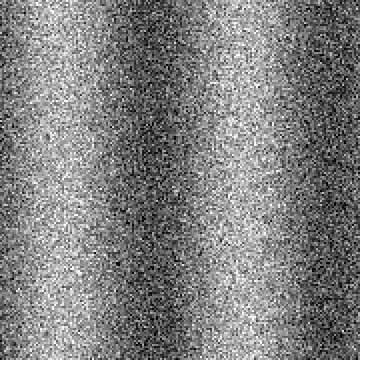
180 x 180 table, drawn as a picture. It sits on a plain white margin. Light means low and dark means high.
Average level on the scale: 50%. Seam: none. Histogram: bell-shaped. Stripes: upright, repeating 2 times.
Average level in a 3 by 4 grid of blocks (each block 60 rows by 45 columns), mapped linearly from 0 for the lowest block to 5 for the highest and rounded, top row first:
0505
0505
0505
